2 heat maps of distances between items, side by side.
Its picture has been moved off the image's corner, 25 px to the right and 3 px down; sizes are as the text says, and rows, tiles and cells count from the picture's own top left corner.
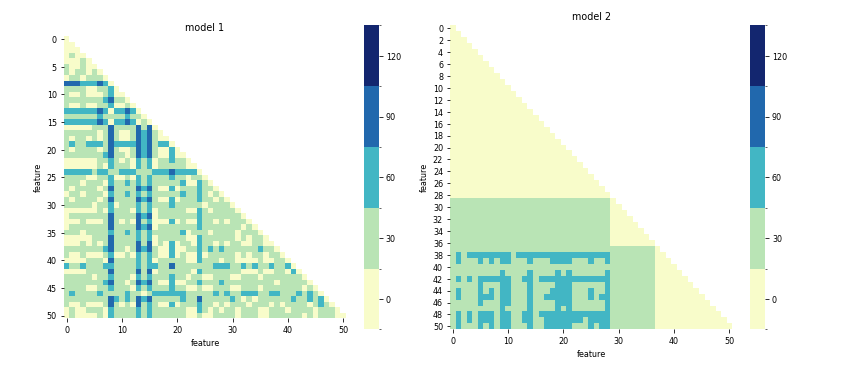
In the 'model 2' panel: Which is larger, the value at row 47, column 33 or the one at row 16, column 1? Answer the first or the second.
the first
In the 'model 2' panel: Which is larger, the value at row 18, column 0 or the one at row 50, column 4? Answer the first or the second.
the second
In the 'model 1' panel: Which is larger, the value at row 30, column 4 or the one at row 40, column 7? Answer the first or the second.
the first
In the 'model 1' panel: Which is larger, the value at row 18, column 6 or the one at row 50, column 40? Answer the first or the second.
the second
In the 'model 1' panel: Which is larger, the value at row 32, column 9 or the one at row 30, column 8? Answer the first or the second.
the second
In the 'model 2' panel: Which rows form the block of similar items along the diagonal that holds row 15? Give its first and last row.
0 to 28
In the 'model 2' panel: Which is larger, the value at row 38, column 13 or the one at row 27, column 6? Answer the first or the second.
the first
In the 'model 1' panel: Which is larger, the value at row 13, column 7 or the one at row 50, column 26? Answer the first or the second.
the first
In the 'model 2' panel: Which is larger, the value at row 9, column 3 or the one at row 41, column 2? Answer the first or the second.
the second
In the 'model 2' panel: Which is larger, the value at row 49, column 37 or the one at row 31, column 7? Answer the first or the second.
the second
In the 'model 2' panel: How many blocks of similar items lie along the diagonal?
3
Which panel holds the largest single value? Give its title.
model 1
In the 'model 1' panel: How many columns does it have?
51
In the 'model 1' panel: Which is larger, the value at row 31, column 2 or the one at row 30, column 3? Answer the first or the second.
the second
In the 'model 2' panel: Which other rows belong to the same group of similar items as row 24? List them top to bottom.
0, 1, 2, 3, 4, 5, 6, 7, 8, 9, 10, 11, 12, 13, 14, 15, 16, 17, 18, 19, 20, 21, 22, 23, 25, 26, 27, 28
